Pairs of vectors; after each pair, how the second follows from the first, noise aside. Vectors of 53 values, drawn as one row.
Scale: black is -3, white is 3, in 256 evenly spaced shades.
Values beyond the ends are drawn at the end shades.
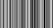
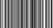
sign-scrambled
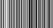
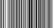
copied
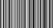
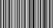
copied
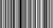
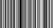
copied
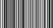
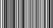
copied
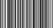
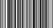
copied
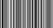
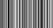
wrapped around
